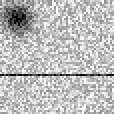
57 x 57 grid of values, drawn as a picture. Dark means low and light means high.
Row 38 differs from the rows beside it. Most values sit high, with a long tail of low ones. The ninth with the lowest average is the top left. The halves do not mirror each other. A single dip lies in the top left.
